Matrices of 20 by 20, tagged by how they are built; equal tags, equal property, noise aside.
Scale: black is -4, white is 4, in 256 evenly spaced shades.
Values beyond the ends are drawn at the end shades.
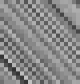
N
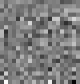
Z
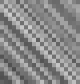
N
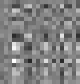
Z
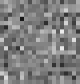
Z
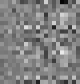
Z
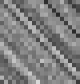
N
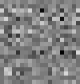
Z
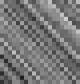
N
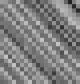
N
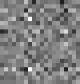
Z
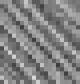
N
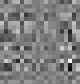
Z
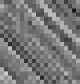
N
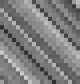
N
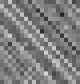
N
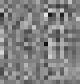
Z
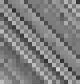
N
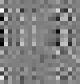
Z
